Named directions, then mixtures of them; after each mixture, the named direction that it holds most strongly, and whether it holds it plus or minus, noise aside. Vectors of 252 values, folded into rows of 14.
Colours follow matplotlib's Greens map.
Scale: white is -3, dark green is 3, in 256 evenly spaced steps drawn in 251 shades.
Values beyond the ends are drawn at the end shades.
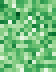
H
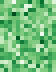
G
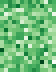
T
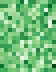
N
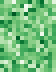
G, plus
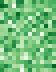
H, plus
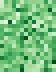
H, minus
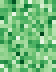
G, minus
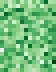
T, minus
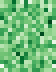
N, minus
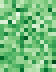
H, minus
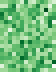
N, minus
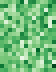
N, plus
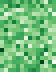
T, plus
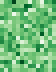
G, minus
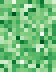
G, plus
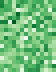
H, plus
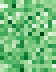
H, minus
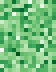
G, minus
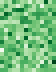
T, minus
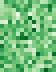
H, minus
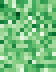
H, plus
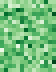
T, minus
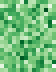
N, minus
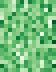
N, plus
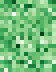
G, minus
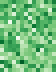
G, minus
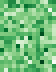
T, plus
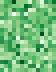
G, minus
